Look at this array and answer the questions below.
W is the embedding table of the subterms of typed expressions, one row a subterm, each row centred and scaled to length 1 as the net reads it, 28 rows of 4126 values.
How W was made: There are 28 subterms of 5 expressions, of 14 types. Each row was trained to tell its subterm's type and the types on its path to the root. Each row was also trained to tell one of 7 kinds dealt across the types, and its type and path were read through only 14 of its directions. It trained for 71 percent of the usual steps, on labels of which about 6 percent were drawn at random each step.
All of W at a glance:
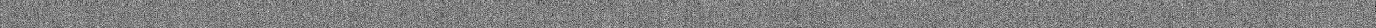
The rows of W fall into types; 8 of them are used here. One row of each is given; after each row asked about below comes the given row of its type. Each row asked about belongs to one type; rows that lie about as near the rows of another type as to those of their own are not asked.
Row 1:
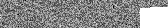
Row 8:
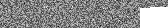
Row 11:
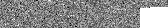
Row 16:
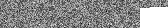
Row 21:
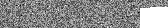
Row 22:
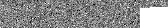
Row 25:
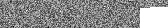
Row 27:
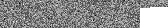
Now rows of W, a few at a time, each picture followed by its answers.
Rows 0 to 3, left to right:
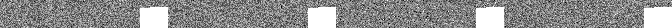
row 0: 11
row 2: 1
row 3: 8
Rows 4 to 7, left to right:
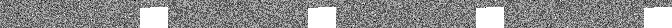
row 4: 8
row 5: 21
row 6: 25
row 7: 16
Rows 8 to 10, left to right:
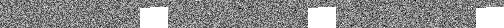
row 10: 1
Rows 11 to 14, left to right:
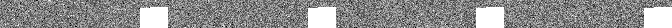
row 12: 16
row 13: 27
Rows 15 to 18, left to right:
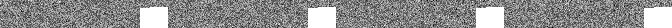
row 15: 27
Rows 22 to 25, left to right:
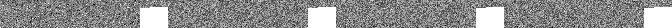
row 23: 16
